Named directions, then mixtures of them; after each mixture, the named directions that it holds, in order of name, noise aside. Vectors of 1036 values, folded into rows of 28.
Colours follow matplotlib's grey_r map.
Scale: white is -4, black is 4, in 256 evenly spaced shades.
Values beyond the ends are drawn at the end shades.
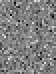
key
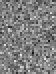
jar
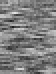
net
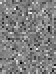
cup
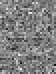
cup, net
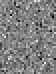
key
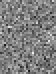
jar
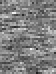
cup, net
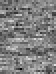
cup, net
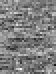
cup, net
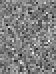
cup, jar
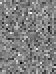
cup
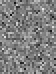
cup, key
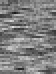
net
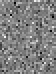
key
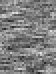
key, net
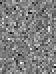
cup
